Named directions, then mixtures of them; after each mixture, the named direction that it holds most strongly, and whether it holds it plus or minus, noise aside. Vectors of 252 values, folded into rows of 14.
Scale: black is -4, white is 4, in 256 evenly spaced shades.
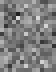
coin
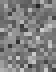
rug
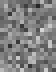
rug, plus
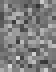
rug, plus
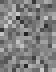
coin, minus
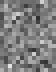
coin, minus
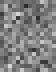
coin, minus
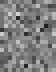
coin, minus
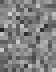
rug, minus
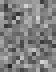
coin, plus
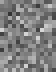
rug, plus
